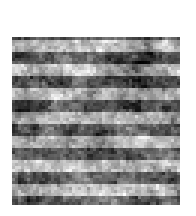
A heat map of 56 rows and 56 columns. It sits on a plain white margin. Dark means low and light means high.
Ninth with the lowest average: top right. Stripes: horizontal, repeating 7 times. Grain: streaks across. Slope: none.
